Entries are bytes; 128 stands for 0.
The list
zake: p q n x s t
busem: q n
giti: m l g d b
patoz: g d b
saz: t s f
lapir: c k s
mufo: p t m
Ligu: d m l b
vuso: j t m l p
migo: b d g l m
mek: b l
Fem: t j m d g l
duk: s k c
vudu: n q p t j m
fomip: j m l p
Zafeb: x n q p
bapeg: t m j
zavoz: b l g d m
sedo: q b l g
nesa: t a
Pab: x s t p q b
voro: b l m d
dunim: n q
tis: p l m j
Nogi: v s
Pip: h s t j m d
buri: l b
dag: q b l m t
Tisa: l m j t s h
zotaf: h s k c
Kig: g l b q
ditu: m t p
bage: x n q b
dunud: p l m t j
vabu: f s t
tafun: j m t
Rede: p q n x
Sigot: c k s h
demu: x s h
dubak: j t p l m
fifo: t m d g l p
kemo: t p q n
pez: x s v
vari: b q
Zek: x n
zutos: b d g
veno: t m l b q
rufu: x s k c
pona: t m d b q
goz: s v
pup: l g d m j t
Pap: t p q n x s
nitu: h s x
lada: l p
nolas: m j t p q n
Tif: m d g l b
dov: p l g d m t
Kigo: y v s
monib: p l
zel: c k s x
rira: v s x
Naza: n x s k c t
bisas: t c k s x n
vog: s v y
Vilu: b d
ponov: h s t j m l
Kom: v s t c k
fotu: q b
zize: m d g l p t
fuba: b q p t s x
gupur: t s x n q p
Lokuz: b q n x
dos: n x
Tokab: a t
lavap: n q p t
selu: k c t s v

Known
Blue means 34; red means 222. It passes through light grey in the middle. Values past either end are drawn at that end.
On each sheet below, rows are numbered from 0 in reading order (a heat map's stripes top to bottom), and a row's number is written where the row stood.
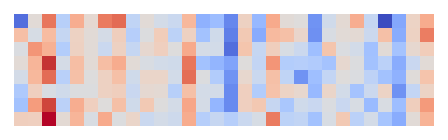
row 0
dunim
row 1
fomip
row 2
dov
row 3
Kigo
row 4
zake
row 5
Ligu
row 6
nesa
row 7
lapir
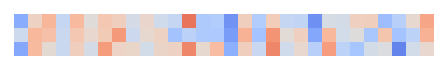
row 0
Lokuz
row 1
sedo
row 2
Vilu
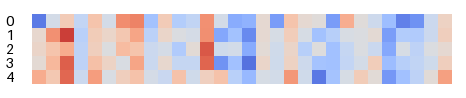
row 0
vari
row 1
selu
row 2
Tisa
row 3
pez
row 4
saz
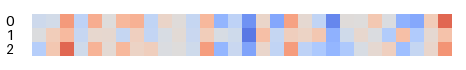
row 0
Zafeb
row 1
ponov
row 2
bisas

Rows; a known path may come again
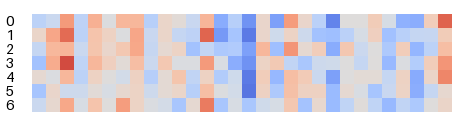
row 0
Zafeb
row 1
pez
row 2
sedo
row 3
nesa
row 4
vuso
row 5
Ligu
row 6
Sigot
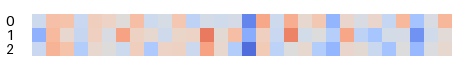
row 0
Fem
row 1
Vilu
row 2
dag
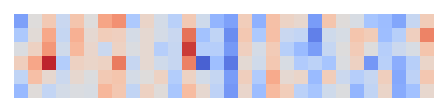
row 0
Kig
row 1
Rede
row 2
rira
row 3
goz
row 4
Tif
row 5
buri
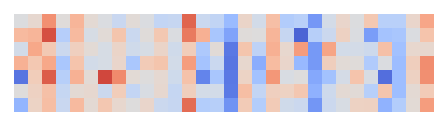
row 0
zel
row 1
vabu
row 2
zavoz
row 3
ditu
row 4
busem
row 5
ponov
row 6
Lokuz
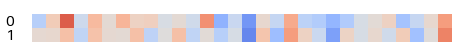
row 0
bisas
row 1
fifo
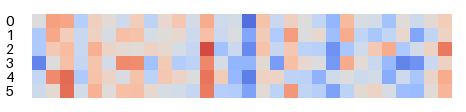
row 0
dov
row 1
giti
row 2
dos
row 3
vari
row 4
Tokab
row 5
Pap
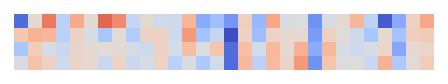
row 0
dunim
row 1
mufo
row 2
voro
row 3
migo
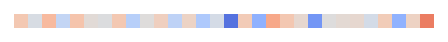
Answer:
fomip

